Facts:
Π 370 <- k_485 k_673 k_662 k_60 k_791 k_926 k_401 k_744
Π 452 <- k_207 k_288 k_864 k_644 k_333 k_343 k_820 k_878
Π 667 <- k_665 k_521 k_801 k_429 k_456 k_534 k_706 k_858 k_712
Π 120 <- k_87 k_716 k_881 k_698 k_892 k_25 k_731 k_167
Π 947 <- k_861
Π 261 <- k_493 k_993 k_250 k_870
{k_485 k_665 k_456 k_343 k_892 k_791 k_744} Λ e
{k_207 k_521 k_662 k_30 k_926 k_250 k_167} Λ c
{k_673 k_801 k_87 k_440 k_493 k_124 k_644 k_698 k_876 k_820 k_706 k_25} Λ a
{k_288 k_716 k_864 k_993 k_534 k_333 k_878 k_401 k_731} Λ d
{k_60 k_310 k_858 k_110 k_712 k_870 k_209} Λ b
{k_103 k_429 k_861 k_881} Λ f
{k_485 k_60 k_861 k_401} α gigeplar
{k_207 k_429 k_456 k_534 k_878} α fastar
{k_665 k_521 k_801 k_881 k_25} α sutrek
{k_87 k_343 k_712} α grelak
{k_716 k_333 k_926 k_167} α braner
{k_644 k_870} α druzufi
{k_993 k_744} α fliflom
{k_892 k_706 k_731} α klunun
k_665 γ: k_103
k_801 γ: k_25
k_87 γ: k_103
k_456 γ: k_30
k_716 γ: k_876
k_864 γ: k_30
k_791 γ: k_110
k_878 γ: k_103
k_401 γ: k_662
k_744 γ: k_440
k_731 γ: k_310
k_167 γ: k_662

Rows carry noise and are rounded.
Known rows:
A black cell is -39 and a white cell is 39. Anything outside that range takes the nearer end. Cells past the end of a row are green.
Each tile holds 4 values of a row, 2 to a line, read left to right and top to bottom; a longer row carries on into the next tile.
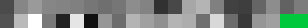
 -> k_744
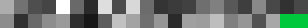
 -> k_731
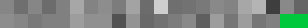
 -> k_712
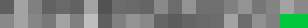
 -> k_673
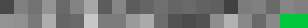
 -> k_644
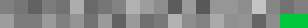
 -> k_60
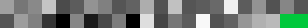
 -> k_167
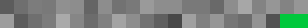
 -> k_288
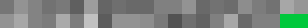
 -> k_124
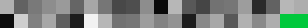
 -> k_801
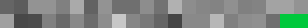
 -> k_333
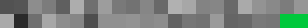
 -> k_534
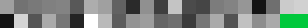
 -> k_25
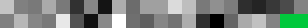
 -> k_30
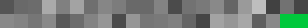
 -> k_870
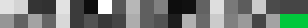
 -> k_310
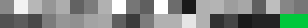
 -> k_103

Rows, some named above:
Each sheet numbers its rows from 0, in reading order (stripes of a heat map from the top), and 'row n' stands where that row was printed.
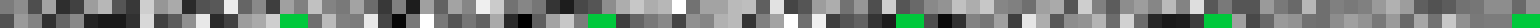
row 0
k_662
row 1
k_30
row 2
k_665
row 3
k_878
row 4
k_993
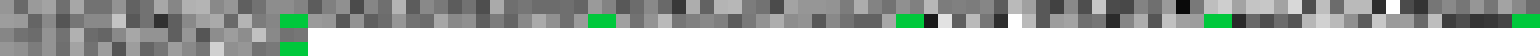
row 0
k_926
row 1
k_706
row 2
k_429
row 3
k_25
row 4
k_87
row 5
k_60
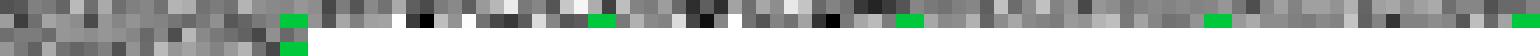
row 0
k_534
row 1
k_876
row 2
k_30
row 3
k_861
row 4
k_521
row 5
k_892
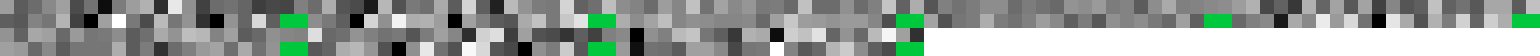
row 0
k_864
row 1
k_110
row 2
k_485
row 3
k_288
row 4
k_791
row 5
k_926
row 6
k_456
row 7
k_716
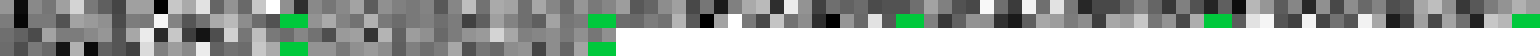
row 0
k_716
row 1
k_250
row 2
k_864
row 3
k_731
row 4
k_440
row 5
k_401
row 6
k_207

